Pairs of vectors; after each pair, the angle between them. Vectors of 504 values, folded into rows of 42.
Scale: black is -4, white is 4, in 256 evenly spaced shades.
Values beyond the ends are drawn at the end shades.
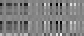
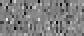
partly aligned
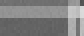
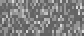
orthogonal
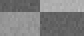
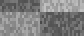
nearly parallel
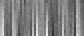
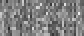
partly aligned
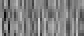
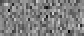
orthogonal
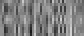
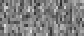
partly opposed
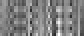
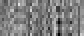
nearly opposite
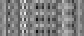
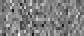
partly opposed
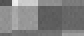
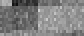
nearly opposite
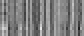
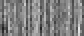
nearly opposite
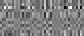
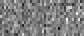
partly aligned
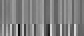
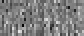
partly opposed
